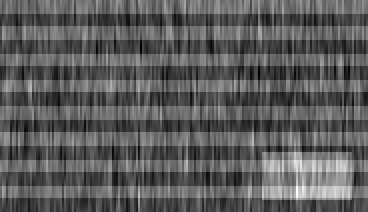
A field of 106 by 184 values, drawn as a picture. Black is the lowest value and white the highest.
Slope: none. Stripes: horizontal, repeating 8 times. Odd patch: higher, in the bottom right. Ninth with the highest average: bottom right.
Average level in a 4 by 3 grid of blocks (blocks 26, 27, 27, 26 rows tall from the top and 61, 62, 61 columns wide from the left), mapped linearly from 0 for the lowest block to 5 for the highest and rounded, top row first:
111 / 110 / 111 / 115
